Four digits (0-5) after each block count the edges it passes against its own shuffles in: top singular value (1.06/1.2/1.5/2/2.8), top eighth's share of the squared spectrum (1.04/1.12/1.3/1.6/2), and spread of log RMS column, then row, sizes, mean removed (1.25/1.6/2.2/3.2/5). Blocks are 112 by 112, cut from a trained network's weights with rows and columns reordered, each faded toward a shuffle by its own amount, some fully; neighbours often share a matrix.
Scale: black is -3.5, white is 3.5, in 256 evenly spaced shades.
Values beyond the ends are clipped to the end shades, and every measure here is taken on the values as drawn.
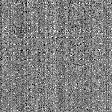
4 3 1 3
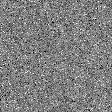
0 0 0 0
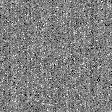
2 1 0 1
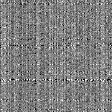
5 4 1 4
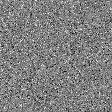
0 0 0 0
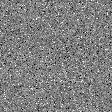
0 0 0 0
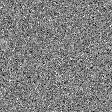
0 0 0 0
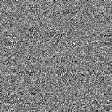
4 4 2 3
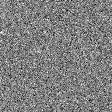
1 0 0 0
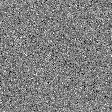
0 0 0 0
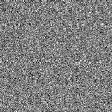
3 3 1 2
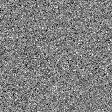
2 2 0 0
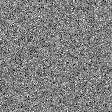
1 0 0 0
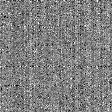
3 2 0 2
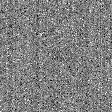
2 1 0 0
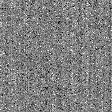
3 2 0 1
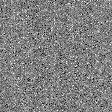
1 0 0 1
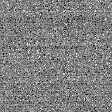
3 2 2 0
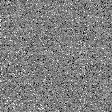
1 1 1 0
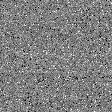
1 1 0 0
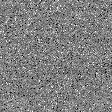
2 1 0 0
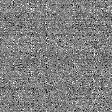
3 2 2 0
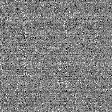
3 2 2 0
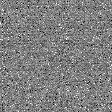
2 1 1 0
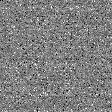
2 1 1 0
